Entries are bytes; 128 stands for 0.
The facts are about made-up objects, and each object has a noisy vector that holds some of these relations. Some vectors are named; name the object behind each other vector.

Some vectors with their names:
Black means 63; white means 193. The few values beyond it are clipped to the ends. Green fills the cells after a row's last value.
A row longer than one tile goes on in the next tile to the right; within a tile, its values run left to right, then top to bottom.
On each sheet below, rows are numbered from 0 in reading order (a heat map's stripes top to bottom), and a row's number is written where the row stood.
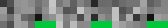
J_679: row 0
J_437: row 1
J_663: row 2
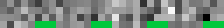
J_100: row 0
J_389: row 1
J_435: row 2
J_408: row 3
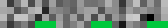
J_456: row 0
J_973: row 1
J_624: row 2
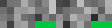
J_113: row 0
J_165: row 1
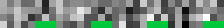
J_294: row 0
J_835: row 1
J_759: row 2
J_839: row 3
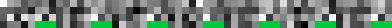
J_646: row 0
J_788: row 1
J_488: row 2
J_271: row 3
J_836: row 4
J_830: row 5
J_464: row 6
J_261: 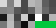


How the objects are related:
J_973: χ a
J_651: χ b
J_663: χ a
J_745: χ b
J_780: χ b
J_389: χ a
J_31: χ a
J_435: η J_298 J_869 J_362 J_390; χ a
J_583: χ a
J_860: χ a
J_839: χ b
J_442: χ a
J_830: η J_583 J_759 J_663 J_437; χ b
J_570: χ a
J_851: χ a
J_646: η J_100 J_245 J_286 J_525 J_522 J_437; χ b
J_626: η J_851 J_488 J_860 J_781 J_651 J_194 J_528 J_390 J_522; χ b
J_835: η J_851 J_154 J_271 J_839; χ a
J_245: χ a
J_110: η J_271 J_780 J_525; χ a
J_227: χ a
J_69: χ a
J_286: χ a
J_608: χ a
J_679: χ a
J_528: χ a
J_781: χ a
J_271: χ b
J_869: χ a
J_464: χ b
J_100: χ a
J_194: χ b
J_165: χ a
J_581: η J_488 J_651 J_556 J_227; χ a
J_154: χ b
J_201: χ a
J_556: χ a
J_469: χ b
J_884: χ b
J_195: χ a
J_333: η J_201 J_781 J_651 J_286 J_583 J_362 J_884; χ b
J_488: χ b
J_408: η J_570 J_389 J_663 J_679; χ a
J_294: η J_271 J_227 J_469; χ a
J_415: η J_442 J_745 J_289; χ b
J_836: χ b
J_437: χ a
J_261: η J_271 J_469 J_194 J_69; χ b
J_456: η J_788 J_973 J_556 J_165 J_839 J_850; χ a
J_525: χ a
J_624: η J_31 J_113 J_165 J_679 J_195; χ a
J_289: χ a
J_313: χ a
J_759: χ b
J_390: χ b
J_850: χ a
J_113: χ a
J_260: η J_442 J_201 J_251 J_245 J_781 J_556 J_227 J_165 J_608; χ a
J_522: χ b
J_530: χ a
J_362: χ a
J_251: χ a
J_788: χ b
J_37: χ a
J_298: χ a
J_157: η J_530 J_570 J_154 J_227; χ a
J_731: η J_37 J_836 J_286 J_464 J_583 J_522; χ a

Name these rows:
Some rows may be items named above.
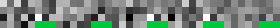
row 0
J_261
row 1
J_110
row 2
J_390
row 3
J_469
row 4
J_313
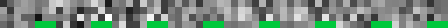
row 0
J_679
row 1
J_333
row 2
J_759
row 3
J_37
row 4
J_157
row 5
J_157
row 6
J_583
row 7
J_437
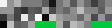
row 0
J_626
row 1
J_100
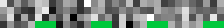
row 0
J_415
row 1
J_780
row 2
J_154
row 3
J_227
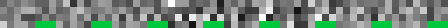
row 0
J_69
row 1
J_286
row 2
J_556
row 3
J_646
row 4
J_745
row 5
J_759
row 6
J_570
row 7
J_781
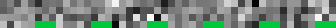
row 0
J_245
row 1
J_362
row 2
J_626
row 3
J_313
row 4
J_731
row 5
J_884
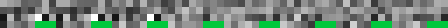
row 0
J_522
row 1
J_522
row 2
J_194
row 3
J_201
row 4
J_442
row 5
J_583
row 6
J_525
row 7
J_289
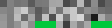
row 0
J_530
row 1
J_260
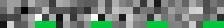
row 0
J_651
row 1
J_522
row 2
J_581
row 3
J_851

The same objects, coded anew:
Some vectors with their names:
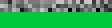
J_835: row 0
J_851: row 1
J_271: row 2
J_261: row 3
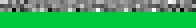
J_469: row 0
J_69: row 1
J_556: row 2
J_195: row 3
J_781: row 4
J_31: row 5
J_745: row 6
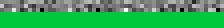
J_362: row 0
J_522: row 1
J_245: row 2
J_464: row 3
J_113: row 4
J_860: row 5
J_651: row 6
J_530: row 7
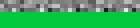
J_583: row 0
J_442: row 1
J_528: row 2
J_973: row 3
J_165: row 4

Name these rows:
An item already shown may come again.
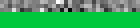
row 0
J_313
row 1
J_165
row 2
J_415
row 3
J_294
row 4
J_525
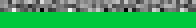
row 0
J_624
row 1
J_788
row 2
J_679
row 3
J_69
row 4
J_154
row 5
J_570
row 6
J_408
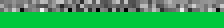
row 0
J_851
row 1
J_679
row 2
J_390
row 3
J_830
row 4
J_830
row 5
J_294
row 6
J_442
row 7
J_227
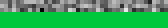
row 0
J_110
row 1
J_522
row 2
J_570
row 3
J_581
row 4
J_289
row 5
J_456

